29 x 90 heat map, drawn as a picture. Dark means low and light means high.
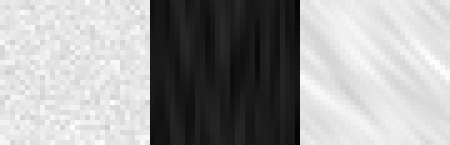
The table splits into one row of 3 panels. Panel 1,1: very high, fine-grained, faint in contrast. Panel 1,2: very low, streaked downward, faint in contrast. Panel 1,3: very high, slanting down to the right, faint in contrast.
